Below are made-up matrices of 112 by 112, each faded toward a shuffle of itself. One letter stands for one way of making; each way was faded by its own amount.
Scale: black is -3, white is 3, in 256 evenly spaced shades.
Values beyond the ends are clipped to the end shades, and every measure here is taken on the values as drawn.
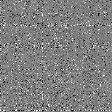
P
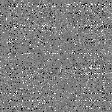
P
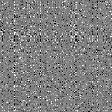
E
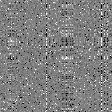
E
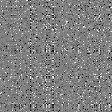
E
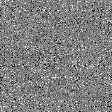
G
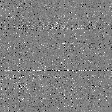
P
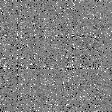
P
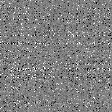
P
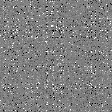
P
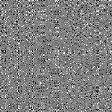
E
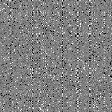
E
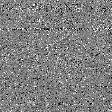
G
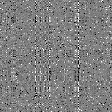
E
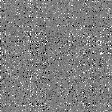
P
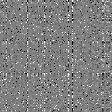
E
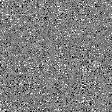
G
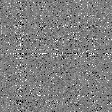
P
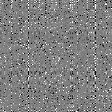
E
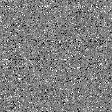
G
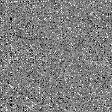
G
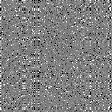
E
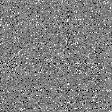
G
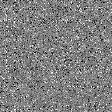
G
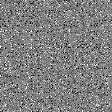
G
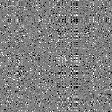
E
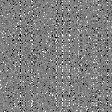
E
